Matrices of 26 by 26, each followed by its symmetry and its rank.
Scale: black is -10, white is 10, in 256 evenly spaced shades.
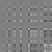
symmetric, rank one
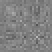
symmetric, rank three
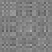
symmetric, rank two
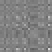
symmetric, rank three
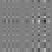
neither, rank one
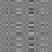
neither, rank one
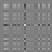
symmetric, rank one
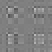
symmetric, rank two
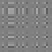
symmetric, rank one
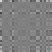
symmetric, rank one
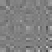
symmetric, rank three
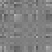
symmetric, rank two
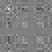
symmetric, rank three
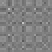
symmetric, rank three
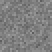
symmetric, full rank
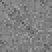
symmetric, full rank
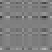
neither, rank one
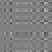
neither, rank one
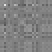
symmetric, rank two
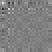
symmetric, rank two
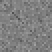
symmetric, full rank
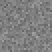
symmetric, full rank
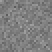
symmetric, full rank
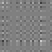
symmetric, rank one
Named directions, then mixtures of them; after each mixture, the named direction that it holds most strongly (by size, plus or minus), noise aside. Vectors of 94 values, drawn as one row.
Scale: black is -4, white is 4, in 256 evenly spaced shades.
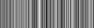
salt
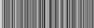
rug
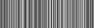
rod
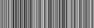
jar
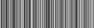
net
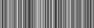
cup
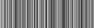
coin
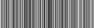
net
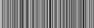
rod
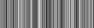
salt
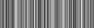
coin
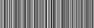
coin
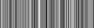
salt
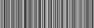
rod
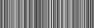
rod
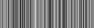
jar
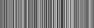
salt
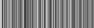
rug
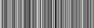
cup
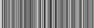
rug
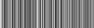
rug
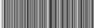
rug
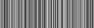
rod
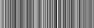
rod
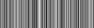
salt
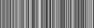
salt
